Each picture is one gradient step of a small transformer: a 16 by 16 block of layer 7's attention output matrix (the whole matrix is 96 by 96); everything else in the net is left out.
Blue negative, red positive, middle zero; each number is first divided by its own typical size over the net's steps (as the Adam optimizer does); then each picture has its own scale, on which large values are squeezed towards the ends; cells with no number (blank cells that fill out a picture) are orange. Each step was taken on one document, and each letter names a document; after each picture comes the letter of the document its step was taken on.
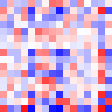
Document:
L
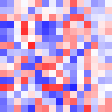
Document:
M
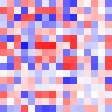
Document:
M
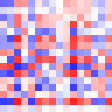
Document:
M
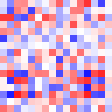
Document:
L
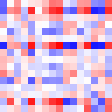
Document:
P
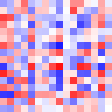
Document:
L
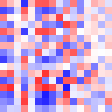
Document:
M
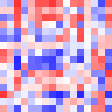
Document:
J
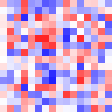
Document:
J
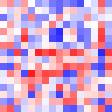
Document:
L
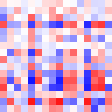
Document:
P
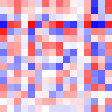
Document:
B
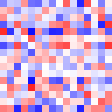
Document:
L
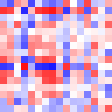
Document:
M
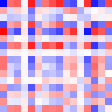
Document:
B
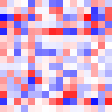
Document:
P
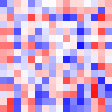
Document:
J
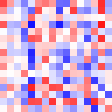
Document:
P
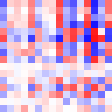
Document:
B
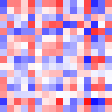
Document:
B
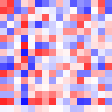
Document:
J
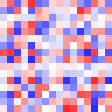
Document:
M
